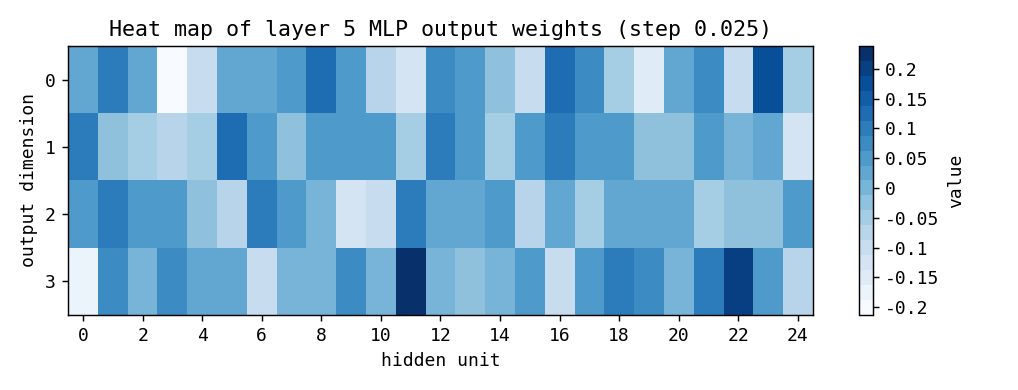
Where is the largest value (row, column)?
3 11
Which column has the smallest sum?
24
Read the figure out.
Title: Heat map of layer 5 MLP output weights (step 0.025)
x-axis: hidden unit, ticks 0 2 4 6 8 10 12 14 16 18 20 22 24
y-axis: output dimension, ticks 0 1 2 3 (0 at the top)
Colour bar: value, ticks -0.2 -0.15 -0.1 -0.05 0 0.05 0.1 0.15 0.2
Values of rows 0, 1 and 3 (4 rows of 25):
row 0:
0.025 0.1 0.025 -0.2 -0.1 0.025 0.025 0.05 0.125 0.05 -0.075 -0.125 0.075 0.05 -0.025 -0.1 0.125 0.075 -0.05 -0.15 0.025 0.075 -0.1 0.175 -0.05
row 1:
0.1 -0.025 -0.05 -0.075 -0.05 0.125 0.05 -0.025 0.05 0.05 0.05 -0.05 0.1 0.05 -0.05 0.05 0.1 0.05 0.05 -0.025 -0.025 0.05 0 0.025 -0.125
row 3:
-0.175 0.075 0 0.075 0.025 0.025 -0.1 0 0 0.075 0 0.225 0 -0.025 0 0.05 -0.1 0.05 0.1 0.075 0 0.1 0.2 0.05 -0.075
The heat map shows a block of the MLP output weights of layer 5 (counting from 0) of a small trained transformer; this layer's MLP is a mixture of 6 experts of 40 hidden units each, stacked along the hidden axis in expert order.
